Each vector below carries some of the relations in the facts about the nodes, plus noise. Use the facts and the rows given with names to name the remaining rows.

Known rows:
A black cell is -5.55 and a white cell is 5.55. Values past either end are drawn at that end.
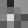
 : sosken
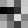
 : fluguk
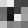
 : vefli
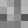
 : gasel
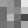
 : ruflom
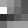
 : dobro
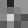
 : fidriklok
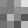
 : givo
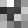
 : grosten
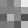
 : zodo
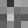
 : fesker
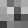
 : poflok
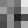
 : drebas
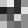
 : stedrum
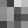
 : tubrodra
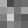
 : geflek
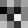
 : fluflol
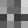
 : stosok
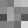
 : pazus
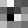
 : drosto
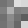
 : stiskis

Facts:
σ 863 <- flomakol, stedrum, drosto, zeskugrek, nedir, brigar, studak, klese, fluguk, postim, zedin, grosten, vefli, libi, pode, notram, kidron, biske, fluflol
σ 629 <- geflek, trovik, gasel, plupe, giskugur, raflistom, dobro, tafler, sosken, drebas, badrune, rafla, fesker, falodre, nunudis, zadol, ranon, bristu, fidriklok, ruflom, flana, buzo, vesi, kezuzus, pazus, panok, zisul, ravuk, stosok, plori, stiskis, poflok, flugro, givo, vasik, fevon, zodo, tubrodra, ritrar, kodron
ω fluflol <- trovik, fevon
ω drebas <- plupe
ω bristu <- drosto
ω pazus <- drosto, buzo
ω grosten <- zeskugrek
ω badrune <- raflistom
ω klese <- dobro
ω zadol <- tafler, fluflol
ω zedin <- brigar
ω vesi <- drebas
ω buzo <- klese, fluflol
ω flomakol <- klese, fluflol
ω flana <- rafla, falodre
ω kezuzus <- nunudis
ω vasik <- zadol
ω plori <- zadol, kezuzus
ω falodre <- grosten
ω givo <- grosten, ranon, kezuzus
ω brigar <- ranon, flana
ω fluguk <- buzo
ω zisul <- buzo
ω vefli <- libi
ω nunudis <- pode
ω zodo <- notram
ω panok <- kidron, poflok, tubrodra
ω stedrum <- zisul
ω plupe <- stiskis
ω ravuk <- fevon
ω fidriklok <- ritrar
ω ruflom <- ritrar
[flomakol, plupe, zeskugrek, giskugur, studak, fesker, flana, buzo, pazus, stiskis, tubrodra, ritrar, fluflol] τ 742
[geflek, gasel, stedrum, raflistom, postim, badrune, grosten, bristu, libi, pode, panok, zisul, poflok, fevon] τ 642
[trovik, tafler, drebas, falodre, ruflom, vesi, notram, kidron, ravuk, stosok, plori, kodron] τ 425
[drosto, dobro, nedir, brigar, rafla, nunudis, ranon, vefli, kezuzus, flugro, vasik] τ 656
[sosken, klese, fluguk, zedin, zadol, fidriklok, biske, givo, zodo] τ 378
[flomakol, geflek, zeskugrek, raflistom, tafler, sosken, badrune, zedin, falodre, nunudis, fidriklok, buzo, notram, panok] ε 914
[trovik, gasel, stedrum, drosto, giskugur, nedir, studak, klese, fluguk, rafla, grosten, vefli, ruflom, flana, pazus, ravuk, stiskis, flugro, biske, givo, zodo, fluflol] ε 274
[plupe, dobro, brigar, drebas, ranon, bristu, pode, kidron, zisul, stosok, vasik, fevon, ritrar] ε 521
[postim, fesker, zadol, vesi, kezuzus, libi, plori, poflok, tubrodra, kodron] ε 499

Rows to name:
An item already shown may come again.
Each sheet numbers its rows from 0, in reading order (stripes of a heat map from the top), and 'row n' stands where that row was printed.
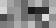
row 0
flugro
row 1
studak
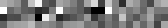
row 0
ranon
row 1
drosto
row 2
dobro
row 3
kidron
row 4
fesker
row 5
zadol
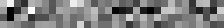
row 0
brigar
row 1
ranon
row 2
flana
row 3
raflistom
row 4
flomakol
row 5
zedin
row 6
kezuzus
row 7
libi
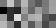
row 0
klese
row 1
tafler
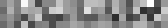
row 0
trovik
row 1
panok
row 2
flugro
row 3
rafla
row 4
bristu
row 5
grosten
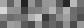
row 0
nunudis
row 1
falodre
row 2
buzo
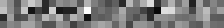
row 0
bristu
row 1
postim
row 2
zeskugrek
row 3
vasik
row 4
buzo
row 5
pode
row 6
nunudis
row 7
raflistom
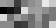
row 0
notram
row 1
flana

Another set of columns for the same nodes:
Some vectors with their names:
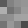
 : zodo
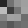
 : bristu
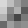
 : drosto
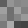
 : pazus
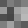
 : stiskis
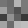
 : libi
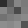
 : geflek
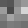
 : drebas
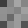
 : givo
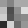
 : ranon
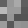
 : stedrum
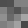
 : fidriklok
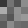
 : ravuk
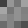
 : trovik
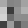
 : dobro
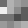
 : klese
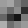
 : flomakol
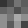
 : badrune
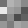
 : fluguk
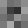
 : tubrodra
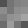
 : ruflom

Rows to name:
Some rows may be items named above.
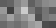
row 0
drebas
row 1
buzo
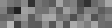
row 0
tubrodra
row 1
gasel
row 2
notram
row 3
tafler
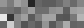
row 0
nunudis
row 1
gasel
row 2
stiskis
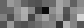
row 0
flana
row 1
poflok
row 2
flugro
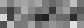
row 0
kezuzus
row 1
flomakol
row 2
zedin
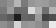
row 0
zedin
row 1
kidron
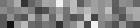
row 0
pode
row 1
zadol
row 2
brigar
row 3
rafla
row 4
flana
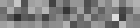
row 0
zeskugrek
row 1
studak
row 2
fesker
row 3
falodre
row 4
kezuzus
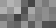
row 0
fluflol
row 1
trovik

